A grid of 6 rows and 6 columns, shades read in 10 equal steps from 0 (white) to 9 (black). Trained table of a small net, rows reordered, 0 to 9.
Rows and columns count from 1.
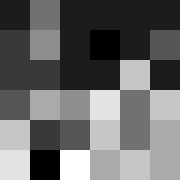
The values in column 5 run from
2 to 8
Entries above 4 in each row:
6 5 5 2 3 1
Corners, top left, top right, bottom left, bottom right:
8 8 1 3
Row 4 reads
6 3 4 1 5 2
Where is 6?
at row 2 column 6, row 4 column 1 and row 5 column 3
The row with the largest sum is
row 1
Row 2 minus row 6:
6 -5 8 6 6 3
